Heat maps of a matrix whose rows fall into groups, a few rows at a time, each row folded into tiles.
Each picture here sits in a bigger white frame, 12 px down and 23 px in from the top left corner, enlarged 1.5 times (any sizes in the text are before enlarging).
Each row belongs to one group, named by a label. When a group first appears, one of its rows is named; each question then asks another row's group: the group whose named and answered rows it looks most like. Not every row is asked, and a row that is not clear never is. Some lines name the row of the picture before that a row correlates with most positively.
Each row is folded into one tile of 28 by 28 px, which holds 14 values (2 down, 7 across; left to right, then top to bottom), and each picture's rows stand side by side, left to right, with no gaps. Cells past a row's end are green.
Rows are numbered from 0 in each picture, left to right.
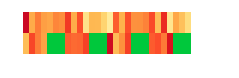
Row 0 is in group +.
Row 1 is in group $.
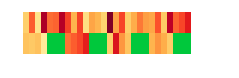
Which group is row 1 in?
$
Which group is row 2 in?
+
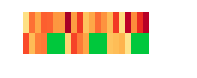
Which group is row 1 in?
+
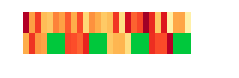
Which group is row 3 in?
$
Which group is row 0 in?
+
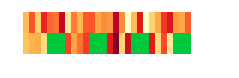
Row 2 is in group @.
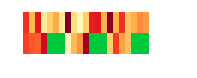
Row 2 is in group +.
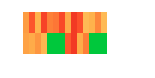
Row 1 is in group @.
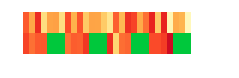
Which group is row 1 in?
$
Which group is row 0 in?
$
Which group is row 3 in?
$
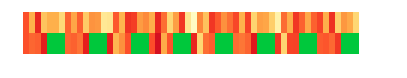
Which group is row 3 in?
@
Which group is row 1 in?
$
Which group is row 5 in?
$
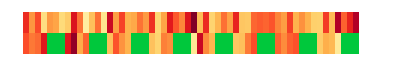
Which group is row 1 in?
@
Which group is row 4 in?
+
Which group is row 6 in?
$
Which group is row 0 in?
$
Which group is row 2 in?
+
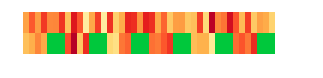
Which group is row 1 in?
@
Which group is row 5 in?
$
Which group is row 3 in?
$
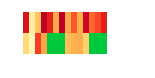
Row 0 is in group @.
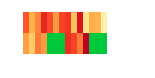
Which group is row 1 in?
$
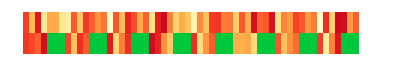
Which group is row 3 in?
@
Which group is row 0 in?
$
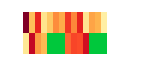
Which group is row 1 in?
$
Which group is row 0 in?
+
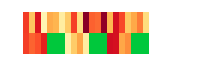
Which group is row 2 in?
@
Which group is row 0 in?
$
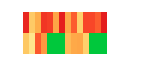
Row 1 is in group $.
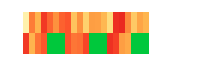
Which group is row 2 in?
@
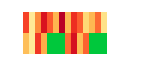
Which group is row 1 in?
@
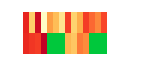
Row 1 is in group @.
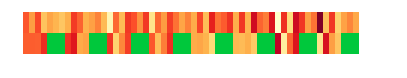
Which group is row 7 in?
+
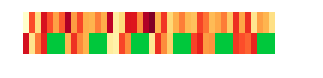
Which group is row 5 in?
$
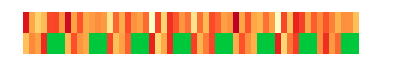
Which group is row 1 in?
+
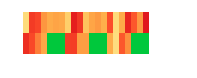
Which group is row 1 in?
@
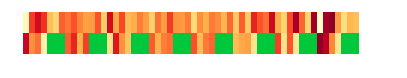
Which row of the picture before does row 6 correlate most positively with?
2
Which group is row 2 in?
+
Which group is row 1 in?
@
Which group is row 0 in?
@
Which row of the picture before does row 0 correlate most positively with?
0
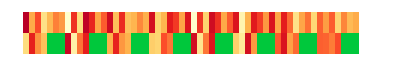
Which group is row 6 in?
@
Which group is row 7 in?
$
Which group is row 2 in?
+
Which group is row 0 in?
+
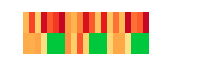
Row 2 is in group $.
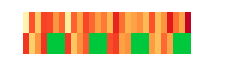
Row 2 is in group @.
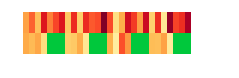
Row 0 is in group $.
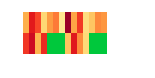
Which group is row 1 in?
+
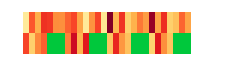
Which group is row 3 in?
+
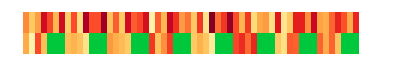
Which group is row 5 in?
$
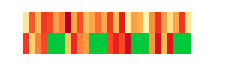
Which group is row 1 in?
+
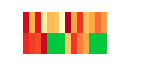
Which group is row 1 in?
+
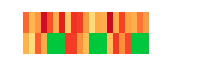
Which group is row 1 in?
@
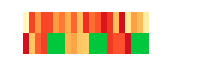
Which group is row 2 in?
$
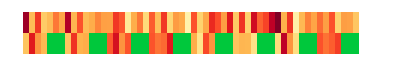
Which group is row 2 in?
@
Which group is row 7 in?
$
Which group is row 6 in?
+
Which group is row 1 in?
+
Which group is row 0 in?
+
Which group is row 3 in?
$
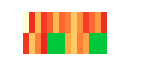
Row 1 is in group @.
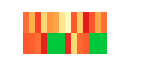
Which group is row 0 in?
$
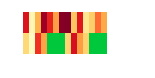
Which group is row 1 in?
+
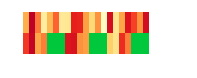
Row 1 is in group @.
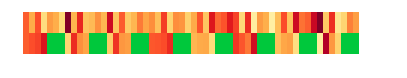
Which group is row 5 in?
$
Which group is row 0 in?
$
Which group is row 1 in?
+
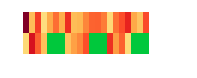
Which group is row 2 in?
@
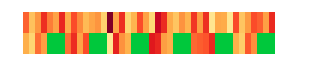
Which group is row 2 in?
+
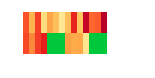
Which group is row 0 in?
$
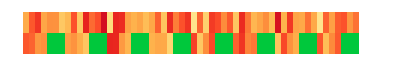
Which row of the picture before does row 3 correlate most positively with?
1
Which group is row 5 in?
@
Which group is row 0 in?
@
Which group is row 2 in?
@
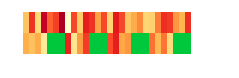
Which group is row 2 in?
@
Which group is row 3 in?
@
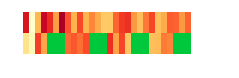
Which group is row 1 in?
$
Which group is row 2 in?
@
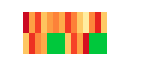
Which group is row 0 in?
+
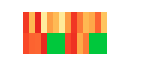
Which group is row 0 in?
$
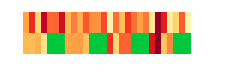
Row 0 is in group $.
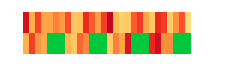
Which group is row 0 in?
+
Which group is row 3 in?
@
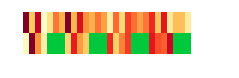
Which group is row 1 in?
+
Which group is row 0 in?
+
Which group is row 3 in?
$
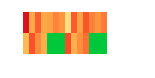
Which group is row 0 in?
+
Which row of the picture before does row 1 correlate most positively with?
2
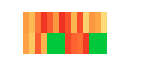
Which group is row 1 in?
$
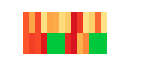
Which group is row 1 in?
@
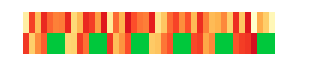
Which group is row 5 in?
$
